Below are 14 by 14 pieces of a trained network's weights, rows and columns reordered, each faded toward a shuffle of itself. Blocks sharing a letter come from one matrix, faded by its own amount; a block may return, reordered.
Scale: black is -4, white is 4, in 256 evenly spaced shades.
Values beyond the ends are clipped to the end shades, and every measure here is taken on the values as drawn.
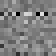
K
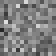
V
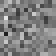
V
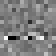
K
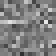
K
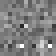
K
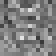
K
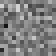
V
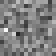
V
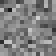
V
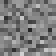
V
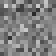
V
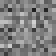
K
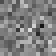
V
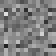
K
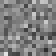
V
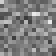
V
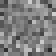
K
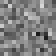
V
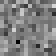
K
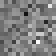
K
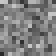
V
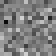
V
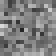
V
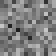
V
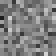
V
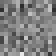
K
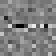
K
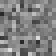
K
